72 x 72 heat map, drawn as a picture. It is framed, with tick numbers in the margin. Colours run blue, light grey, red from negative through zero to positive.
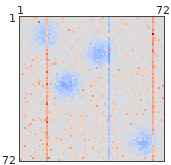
Dips: four. Average level on the scale: 50%. Mirror symmetry: none. Odd lines: columns 14, 45 and 67. Slope: none. Histogram: heavy tails on both sides.
